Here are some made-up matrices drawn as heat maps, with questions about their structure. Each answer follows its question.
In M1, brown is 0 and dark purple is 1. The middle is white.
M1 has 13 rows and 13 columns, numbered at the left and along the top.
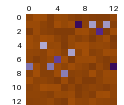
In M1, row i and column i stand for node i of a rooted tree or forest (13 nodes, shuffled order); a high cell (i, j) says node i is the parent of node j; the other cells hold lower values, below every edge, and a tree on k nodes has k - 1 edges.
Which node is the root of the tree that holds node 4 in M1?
8
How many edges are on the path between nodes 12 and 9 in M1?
3
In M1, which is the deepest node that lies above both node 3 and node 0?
7
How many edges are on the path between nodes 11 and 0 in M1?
3
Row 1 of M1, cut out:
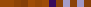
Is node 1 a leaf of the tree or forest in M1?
no
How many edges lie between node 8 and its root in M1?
0
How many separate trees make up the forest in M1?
2
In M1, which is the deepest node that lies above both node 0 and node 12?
7
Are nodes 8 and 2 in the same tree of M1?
yes
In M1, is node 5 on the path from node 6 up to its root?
yes
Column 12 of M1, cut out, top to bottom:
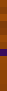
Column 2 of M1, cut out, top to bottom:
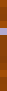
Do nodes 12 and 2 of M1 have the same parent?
no
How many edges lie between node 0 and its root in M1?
2
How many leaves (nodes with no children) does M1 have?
6
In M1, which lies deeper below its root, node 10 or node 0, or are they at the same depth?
node 10
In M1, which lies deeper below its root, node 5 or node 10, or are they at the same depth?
node 10
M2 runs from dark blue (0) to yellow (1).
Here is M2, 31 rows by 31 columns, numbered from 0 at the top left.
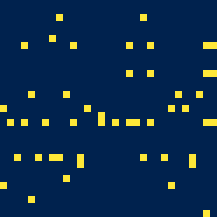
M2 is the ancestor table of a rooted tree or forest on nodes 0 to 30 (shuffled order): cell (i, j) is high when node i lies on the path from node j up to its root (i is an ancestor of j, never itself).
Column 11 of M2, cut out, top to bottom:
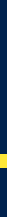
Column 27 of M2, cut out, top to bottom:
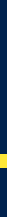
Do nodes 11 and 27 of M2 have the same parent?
yes
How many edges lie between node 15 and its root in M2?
0
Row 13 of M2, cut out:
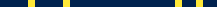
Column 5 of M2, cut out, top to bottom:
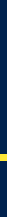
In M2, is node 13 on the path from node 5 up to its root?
no
